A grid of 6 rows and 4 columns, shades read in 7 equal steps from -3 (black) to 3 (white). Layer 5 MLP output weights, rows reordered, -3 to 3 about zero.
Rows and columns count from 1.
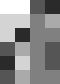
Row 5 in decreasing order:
2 0 -1 -2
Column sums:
3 7 -1 -3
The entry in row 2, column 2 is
2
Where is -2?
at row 1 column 4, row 3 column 2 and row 5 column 1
